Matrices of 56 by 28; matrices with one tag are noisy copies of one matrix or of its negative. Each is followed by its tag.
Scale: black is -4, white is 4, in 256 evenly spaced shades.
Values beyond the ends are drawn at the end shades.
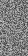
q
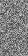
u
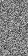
u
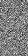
u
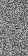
q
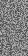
q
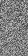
u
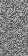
u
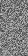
u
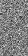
u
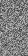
u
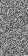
u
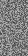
q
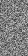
u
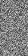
u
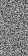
q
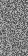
q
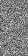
u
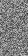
u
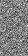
u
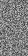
q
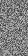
u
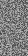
q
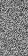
u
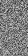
u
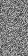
u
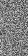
q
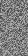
u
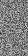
q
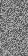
u
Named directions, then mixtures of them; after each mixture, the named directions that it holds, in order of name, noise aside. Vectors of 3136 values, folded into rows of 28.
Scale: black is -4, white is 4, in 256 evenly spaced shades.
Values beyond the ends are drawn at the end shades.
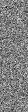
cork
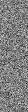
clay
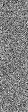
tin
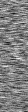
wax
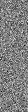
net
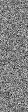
clay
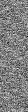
clay, cork, wax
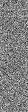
tin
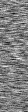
wax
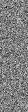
cork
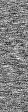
clay, wax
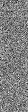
tin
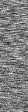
clay, wax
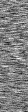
wax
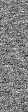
clay, net, wax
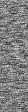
clay, cork, wax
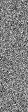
net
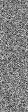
clay, tin
